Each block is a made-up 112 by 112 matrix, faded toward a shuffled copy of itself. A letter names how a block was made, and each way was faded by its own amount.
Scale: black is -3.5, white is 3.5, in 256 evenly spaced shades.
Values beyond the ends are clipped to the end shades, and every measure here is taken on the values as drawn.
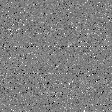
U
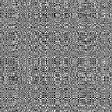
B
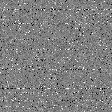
U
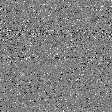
U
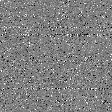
U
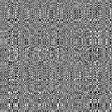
B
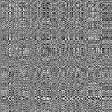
B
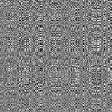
B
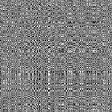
B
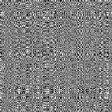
B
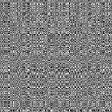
B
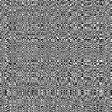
B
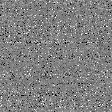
U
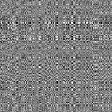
B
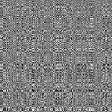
B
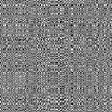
B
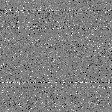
U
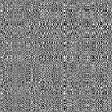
B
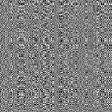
B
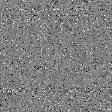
U
